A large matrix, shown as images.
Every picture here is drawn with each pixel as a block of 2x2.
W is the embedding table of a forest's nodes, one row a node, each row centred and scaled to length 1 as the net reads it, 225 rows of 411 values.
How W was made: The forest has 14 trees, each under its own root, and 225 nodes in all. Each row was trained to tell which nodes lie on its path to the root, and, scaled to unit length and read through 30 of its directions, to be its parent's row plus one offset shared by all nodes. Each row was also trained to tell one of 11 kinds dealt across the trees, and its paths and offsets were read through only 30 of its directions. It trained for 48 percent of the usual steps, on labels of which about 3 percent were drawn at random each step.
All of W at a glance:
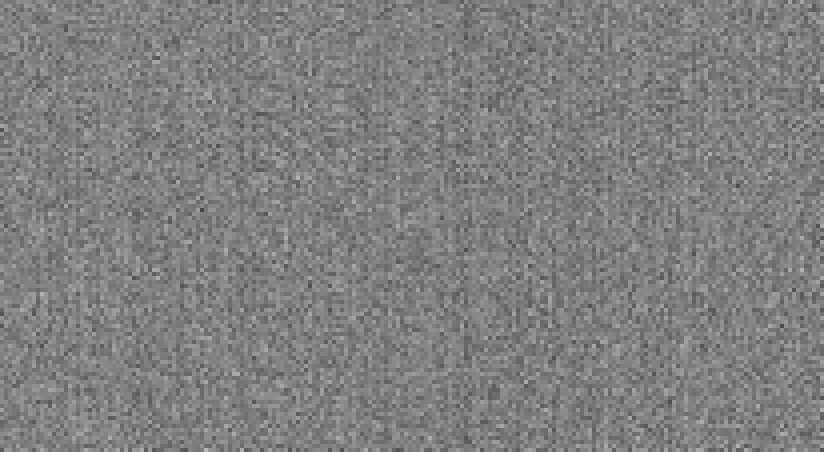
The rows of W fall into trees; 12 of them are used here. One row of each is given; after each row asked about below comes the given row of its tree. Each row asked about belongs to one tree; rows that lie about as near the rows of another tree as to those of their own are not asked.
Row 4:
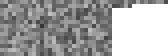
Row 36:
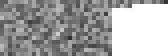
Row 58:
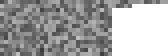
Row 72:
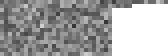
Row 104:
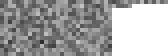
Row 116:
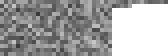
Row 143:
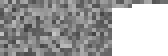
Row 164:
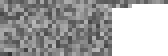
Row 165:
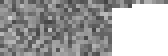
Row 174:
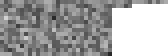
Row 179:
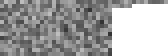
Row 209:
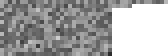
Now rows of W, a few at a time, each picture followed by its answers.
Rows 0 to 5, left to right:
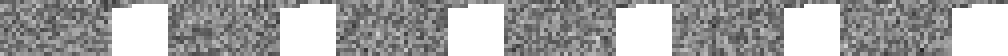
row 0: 165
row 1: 58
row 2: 179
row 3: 116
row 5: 116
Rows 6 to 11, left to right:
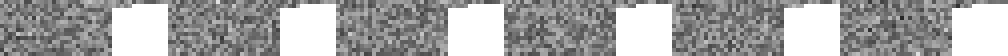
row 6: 209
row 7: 174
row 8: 209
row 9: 143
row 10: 209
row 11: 165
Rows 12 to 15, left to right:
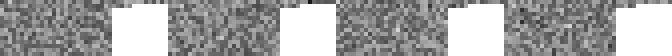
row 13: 36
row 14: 116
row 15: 36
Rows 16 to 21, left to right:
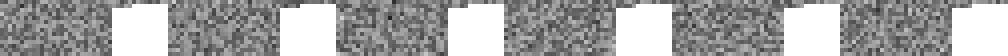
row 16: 209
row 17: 72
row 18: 174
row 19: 165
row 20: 165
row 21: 116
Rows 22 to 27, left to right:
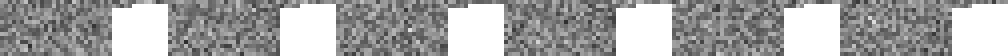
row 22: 165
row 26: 179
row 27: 58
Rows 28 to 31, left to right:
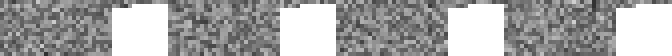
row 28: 104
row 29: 143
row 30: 116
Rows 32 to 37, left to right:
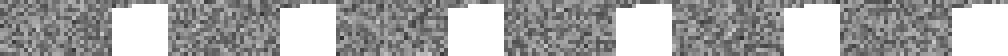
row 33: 116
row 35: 104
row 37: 116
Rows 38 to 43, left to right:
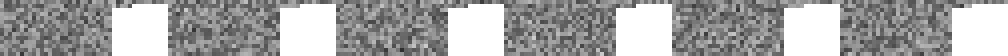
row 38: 209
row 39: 209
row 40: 143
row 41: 4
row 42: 209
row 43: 116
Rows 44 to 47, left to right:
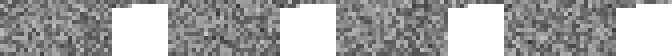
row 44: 179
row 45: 116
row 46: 36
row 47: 174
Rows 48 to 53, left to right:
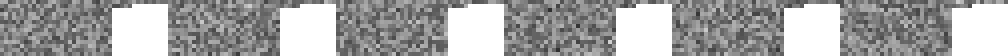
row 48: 116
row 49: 72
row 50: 104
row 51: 72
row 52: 72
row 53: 4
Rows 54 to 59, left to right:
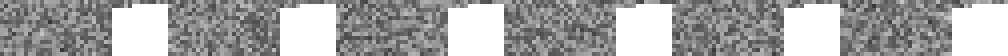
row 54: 179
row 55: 179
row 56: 209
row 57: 164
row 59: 165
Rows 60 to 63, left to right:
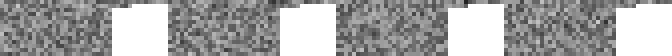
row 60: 164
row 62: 58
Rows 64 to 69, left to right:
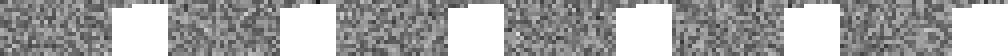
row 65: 179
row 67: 116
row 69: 58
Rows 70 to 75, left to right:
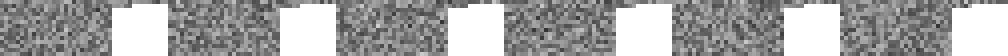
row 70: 58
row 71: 179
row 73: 165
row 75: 36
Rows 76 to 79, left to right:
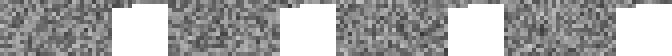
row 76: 165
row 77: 165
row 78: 179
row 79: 104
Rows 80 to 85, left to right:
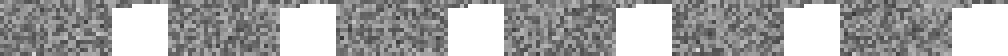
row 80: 58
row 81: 164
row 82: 4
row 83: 36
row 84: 58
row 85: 164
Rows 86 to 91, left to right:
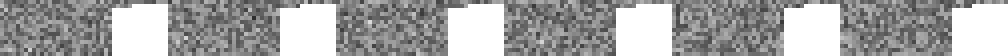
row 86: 209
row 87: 179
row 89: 179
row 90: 72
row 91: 72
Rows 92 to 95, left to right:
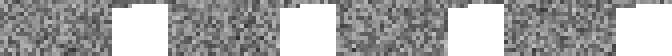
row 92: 104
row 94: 72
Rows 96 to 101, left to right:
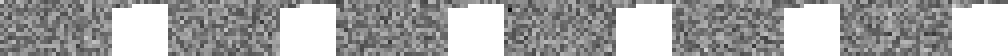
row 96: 116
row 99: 58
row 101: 36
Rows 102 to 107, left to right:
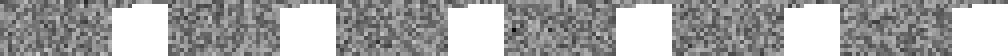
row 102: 165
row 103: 164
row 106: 104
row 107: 143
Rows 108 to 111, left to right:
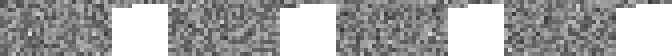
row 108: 143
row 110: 209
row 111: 179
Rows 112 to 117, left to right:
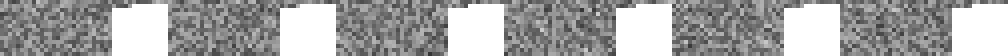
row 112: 104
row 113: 116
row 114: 58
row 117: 104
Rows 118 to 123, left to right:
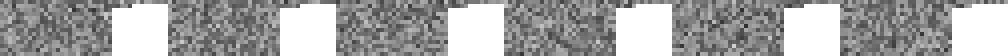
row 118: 165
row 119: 116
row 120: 165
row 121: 116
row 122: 72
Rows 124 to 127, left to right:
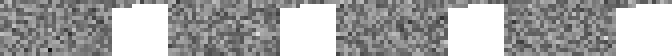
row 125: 209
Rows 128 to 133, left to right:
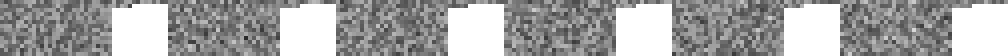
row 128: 164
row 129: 165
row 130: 116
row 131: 209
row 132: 36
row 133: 179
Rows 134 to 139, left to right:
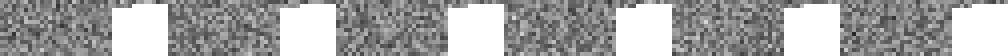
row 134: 165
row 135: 164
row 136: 36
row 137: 72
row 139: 179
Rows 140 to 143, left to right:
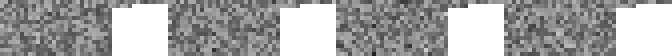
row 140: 209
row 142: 174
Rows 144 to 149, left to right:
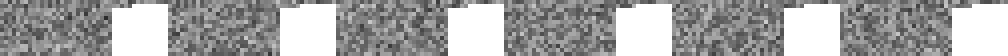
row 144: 4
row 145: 209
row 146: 179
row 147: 104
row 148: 179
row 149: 36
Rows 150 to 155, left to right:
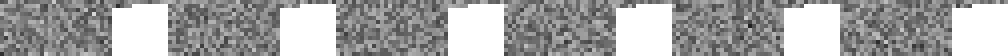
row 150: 179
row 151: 36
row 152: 209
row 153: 58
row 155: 174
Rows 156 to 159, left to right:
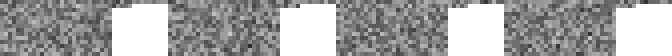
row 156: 165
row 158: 104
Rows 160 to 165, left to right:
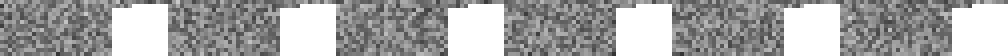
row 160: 36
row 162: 179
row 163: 179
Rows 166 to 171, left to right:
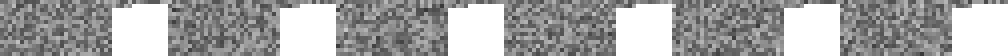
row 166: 209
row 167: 116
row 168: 209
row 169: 174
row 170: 209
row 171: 104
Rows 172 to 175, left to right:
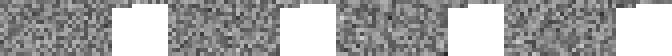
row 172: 4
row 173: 116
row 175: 165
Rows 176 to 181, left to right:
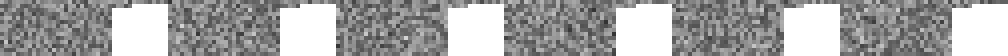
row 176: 104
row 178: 209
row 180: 116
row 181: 36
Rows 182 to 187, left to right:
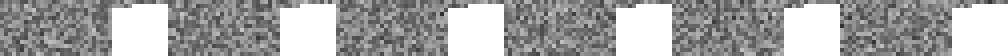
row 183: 179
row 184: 116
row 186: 165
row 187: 36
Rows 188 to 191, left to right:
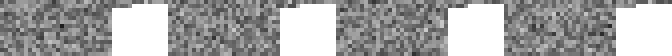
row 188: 4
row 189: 116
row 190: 116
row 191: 36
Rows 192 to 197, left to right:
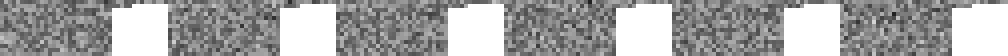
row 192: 72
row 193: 104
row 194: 104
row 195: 104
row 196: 104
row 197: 179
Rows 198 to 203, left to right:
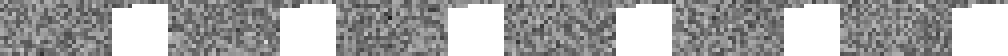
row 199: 72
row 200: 209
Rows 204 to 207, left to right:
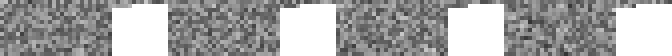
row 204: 209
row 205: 104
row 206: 104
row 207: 143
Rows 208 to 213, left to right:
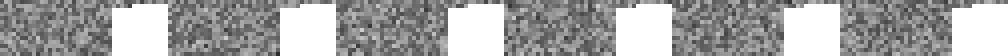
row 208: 58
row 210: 174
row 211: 4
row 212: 165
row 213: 165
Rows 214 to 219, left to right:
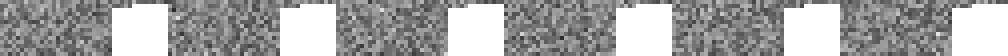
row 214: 36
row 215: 179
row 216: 36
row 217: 36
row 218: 179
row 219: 4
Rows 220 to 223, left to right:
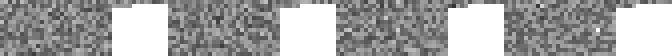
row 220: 209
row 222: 165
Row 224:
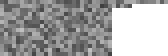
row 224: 174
